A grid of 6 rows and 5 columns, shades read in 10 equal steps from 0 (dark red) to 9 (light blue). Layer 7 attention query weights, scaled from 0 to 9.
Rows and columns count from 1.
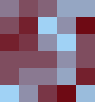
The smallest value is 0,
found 2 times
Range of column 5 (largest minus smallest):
8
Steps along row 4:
same same up down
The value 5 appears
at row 1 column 1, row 5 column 2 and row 5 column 3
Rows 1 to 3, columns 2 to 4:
3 4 7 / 1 9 6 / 2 6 9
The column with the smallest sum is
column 2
